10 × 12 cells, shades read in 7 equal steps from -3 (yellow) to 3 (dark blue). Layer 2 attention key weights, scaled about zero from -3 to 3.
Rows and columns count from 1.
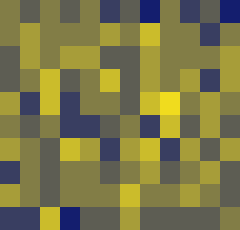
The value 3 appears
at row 1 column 8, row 1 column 12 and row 10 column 4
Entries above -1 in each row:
12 9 7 7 7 10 5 10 9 10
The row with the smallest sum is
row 5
